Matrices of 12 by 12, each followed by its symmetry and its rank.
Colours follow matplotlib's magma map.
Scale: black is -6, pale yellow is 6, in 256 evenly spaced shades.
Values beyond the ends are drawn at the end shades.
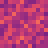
symmetric, full rank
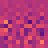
neither, rank two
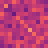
symmetric, full rank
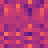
neither, rank two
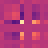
symmetric, rank one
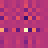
neither, rank one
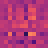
neither, rank two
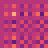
symmetric, rank one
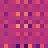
neither, rank one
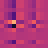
neither, rank one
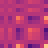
symmetric, rank one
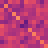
symmetric, full rank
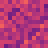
symmetric, full rank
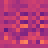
neither, rank two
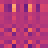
neither, rank one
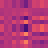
neither, rank one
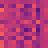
neither, rank two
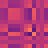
symmetric, rank one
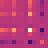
symmetric, rank one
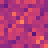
symmetric, full rank
